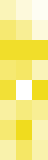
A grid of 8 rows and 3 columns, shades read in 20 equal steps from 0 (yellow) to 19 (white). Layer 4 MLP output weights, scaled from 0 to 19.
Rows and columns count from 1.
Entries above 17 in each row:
1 0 0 0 1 0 0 0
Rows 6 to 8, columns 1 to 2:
11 8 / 7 0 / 12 6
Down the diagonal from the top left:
13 10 1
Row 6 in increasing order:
8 10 11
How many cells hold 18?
1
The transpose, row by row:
13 7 1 7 2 11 7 12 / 16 10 1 6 19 8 0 6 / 18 16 1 13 0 10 13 12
